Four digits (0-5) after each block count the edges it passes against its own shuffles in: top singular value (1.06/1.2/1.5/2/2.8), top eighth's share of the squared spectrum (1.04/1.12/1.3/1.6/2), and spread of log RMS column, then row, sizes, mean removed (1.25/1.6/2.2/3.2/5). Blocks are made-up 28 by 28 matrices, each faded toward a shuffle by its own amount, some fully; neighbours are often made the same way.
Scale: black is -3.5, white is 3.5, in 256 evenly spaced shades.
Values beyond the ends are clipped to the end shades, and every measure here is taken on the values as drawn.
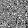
2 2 0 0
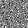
1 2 1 0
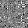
3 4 1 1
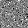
0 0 0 0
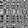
4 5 2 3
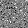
1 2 0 0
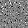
2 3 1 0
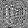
3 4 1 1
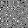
3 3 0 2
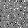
2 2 1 0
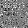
3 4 1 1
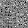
2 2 1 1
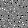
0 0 0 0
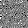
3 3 0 1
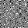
3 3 2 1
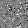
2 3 1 0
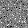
0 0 0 0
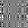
4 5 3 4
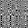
4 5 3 2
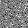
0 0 0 0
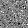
1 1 0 0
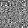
3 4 1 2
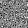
0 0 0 0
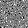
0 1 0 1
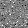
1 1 0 0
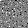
0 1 0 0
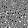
1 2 0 1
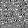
2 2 0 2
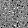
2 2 1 0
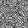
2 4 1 1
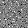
0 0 0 0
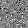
2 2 0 0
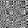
4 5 2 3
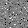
0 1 0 0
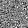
0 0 0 0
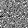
1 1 0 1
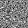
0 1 0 1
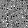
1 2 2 0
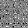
2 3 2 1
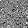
1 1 0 0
